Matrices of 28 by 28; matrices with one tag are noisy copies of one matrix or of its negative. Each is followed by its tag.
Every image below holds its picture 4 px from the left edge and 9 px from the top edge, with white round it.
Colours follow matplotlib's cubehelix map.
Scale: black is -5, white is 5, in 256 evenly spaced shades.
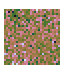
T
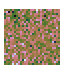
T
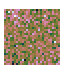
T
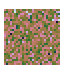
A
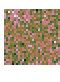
T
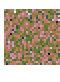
A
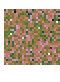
A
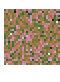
A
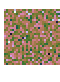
A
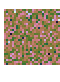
A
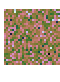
A
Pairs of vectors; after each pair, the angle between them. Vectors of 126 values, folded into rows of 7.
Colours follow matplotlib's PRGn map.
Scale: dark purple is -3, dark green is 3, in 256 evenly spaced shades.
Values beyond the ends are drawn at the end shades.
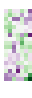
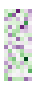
orthogonal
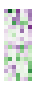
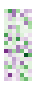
orthogonal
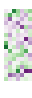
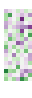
partly aligned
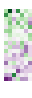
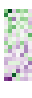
nearly parallel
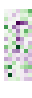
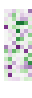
nearly opposite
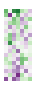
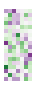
orthogonal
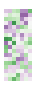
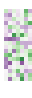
partly opposed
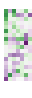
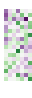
partly opposed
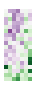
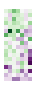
nearly opposite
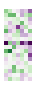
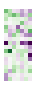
nearly parallel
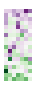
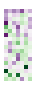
partly aligned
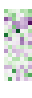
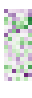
nearly opposite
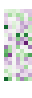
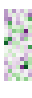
orthogonal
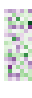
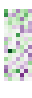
orthogonal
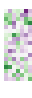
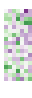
nearly parallel
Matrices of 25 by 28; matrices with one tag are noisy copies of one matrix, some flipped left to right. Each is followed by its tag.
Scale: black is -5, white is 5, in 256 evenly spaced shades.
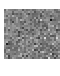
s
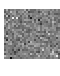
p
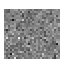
s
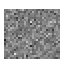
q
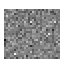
q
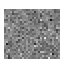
s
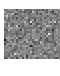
q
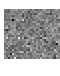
s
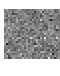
s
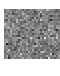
s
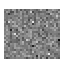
q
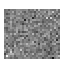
p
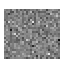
q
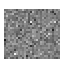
q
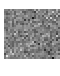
p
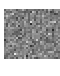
q
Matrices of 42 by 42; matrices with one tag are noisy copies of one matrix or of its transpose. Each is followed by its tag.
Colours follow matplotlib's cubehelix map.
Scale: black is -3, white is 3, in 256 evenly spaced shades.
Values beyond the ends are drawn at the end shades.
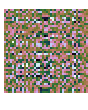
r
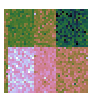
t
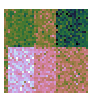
t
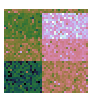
t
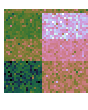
t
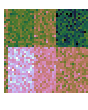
t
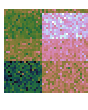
t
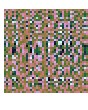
r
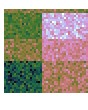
t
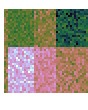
t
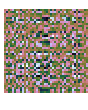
r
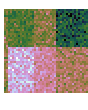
t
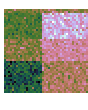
t
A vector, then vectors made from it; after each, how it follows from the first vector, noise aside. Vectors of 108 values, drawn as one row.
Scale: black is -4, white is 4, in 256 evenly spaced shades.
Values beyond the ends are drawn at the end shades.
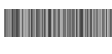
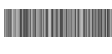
negated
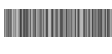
negated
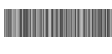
negated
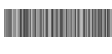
negated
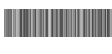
negated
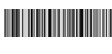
scaled up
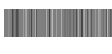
partly zeroed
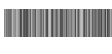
negated
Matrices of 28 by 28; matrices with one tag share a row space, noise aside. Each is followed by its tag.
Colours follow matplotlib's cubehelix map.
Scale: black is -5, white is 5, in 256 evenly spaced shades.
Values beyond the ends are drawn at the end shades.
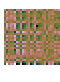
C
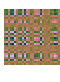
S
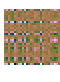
S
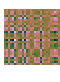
S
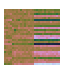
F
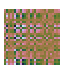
C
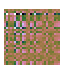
C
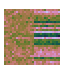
F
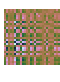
C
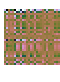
C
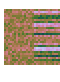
F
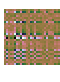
C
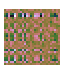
S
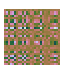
S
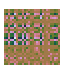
S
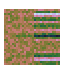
F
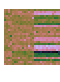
F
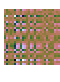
C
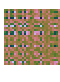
S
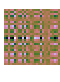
S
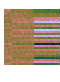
F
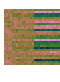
F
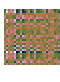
C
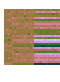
F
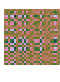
S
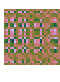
S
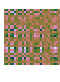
S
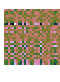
S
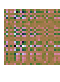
C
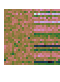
F
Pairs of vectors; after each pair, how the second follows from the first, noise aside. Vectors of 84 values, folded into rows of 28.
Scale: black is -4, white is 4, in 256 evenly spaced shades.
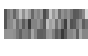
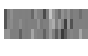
partly zeroed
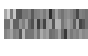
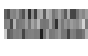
wrapped around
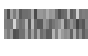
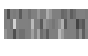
partly zeroed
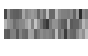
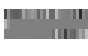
partly zeroed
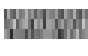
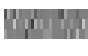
partly zeroed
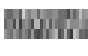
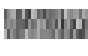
wrapped around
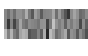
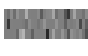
partly zeroed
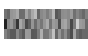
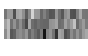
wrapped around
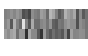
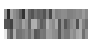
wrapped around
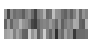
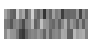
wrapped around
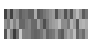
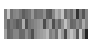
wrapped around
